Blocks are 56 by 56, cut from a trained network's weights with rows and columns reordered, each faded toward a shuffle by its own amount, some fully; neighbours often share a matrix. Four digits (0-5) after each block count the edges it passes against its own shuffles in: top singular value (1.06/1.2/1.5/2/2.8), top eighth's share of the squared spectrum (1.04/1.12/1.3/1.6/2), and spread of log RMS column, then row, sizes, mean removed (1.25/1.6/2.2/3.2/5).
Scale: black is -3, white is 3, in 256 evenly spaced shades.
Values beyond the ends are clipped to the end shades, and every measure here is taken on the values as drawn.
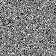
0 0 0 0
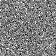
1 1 0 0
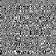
3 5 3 3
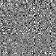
3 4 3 3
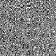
3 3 2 1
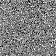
1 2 0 1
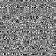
3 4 0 3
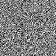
2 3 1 1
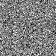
2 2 0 0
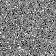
0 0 0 0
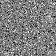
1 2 0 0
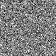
0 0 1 0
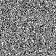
2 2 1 0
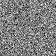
1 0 0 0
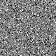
0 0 0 0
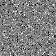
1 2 0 1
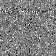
2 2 0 1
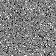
0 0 0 0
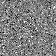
0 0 0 0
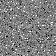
0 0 0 0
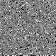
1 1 0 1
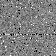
2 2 0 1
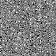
1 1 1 0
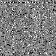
2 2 0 1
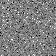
0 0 0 0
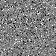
1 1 0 0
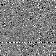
2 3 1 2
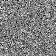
1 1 0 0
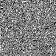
2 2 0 1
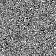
2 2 0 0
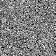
2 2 0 1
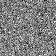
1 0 0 0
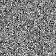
2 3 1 1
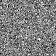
1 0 0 0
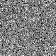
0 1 0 0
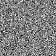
2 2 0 1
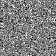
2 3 1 1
